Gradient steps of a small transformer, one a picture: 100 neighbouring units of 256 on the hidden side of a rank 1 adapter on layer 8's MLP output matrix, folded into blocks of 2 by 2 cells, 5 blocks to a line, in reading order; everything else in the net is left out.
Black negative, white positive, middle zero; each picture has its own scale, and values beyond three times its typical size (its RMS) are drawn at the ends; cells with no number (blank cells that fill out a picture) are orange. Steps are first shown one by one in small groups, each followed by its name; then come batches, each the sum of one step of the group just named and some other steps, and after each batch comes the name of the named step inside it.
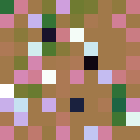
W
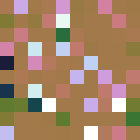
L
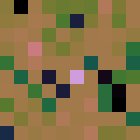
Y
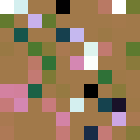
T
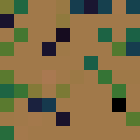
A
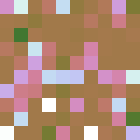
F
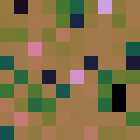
Y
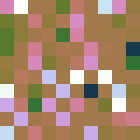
T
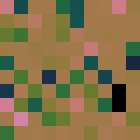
T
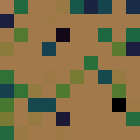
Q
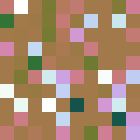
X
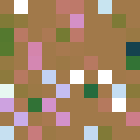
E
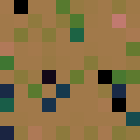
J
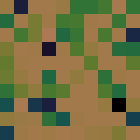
Q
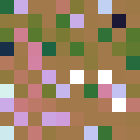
E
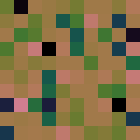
X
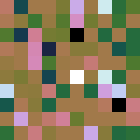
E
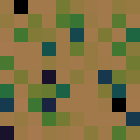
J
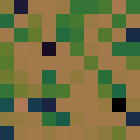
Q
